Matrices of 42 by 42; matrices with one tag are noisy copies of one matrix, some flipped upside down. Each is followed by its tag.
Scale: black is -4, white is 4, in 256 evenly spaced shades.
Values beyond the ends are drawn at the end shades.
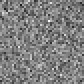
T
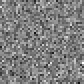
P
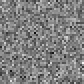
P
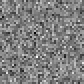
P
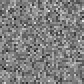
P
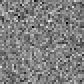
T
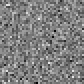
T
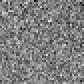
T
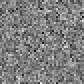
P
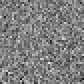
T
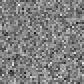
P
